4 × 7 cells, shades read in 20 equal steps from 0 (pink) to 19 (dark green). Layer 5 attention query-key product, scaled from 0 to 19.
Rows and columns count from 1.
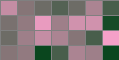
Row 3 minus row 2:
1 -1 3 -1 6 11 -18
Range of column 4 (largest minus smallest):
8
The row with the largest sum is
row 4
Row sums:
68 50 51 82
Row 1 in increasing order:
4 6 9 11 11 13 14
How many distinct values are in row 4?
6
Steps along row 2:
down down up down same up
